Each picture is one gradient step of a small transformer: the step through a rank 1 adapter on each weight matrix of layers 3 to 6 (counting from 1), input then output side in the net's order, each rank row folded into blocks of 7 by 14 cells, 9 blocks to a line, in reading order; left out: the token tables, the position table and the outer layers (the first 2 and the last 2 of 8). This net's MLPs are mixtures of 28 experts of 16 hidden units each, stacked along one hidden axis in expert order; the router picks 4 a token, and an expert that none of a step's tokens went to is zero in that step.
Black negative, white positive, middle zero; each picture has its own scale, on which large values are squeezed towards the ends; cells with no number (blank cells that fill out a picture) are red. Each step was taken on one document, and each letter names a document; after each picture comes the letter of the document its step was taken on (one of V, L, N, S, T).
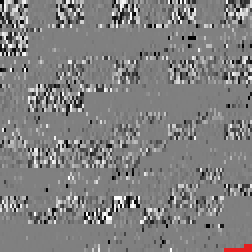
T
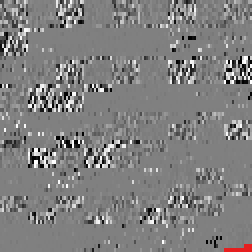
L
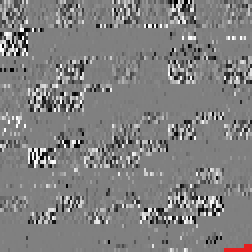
L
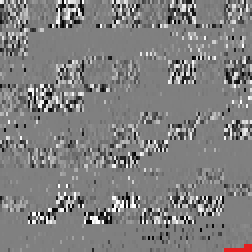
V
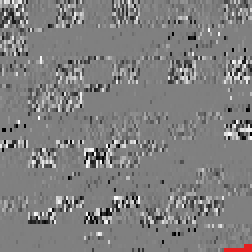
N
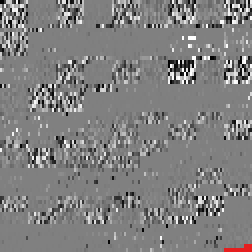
T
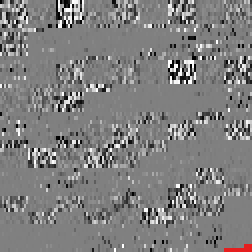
L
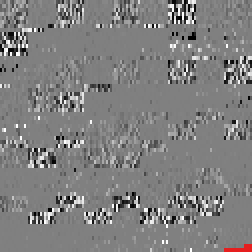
L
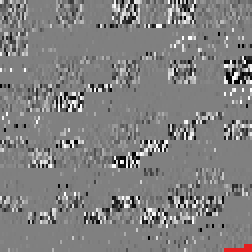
V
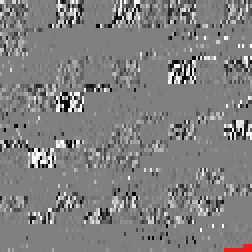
V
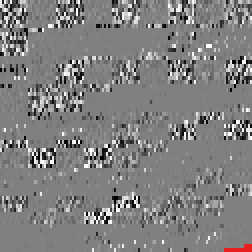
N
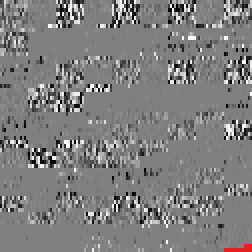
T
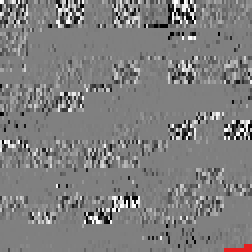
V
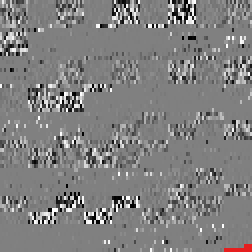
L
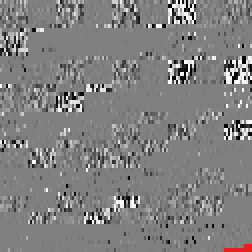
V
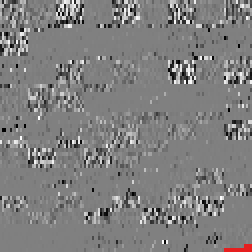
L
